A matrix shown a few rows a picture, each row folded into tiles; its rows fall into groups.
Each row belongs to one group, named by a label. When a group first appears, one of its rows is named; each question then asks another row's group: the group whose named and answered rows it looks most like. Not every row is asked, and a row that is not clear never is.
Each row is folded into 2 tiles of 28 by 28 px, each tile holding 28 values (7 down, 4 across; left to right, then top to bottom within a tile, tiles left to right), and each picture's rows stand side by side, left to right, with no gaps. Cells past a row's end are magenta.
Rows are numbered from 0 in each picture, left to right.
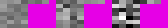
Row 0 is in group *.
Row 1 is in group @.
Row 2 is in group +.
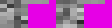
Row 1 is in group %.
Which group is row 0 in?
@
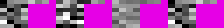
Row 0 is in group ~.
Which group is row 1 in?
+
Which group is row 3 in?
~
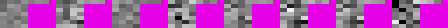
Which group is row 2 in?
*
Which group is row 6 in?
@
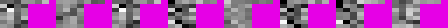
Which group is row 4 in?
*
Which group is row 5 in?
~
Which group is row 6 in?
~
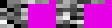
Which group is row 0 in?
~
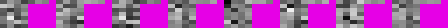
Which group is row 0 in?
+
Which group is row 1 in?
@
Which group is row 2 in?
+
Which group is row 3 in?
@
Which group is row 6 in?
%
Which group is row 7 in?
@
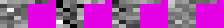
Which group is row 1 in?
~
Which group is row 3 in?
*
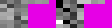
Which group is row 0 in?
@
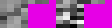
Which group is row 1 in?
+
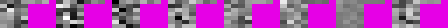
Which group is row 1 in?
+
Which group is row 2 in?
~
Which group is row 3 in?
%
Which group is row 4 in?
@
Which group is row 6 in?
*
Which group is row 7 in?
%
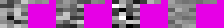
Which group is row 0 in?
%
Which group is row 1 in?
+
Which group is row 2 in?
+
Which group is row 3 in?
*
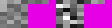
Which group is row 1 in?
+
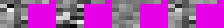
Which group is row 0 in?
@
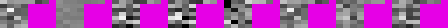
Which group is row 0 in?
%
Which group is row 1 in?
*
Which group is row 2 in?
+
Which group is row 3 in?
+
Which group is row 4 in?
~
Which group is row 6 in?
@
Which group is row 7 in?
+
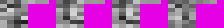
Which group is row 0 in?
@
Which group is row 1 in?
%
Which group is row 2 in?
%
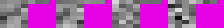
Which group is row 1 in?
%
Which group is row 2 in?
*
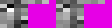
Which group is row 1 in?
@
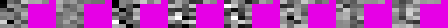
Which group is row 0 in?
~
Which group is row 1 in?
*
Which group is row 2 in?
~
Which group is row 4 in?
+
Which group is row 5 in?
%
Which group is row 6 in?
@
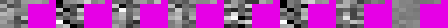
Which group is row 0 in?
@
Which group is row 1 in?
~
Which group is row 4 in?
+
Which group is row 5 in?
~
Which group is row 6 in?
+
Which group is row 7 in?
*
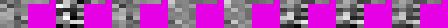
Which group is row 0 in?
@
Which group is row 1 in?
+
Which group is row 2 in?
@
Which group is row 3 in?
*
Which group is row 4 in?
*
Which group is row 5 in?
+
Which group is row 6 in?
+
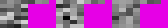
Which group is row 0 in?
+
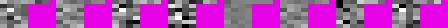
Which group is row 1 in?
*
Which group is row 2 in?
@
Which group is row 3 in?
+
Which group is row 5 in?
*
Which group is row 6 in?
~
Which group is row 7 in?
@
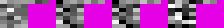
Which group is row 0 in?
%
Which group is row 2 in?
~
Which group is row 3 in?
+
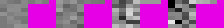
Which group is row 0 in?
*
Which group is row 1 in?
*
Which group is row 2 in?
%
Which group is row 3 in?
~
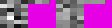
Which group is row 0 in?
+
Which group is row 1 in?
@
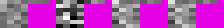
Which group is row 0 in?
*
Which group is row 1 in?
+
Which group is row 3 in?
*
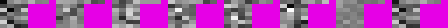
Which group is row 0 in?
~
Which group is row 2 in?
%
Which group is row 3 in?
%
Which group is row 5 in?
@
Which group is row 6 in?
*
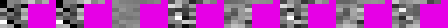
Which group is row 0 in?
~
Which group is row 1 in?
~
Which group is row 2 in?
*
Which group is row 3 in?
+
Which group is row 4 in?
%
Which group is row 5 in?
+
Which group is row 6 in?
%
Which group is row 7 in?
%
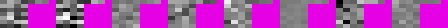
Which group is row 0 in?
+
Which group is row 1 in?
+
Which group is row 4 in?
*
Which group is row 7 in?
*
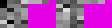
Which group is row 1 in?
@
